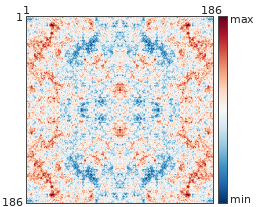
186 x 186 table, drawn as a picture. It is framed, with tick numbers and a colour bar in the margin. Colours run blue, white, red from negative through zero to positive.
There are no regular stripes. It mirrors both left to right and top to bottom. The values follow a bell shape.
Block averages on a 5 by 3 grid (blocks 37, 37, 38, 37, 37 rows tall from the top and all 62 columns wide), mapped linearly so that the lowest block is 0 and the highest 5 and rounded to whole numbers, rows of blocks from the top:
505
444
414
444
505
